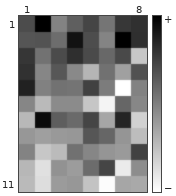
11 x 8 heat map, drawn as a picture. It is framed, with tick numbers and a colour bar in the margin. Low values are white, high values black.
Calmest part: bottom left. Roughest part: middle right. Slope: up to the top.
